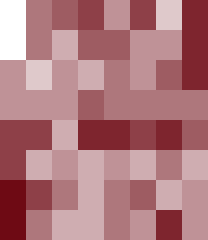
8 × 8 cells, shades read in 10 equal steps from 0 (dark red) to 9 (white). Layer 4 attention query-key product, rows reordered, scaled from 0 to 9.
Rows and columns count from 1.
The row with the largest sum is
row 6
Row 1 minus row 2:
0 0 -3 -1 2 -3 2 0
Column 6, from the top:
2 5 5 4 2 6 3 5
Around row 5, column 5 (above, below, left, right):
4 5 1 2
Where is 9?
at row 1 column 1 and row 2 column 1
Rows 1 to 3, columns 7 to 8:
7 1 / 5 1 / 3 1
